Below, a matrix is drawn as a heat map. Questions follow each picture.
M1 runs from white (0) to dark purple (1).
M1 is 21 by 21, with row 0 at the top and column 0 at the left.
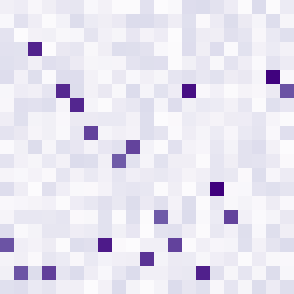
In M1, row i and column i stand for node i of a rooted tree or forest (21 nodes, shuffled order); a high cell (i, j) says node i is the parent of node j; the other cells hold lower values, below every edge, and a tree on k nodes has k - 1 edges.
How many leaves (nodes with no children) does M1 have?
9
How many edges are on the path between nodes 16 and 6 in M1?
3
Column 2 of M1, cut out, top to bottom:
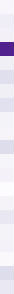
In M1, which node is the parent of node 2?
3
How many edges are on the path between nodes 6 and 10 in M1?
2
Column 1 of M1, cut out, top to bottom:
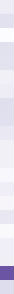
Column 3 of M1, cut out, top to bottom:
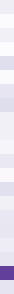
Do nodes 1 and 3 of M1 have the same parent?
yes
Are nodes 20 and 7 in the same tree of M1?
no
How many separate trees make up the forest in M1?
2
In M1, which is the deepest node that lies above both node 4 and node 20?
6
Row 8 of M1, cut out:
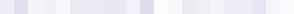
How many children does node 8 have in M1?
0
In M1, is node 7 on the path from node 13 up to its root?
no
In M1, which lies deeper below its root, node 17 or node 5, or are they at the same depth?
node 5
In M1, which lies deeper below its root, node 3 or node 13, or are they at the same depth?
the same depth
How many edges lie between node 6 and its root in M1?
3
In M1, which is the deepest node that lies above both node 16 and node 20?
6
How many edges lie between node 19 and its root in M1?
3
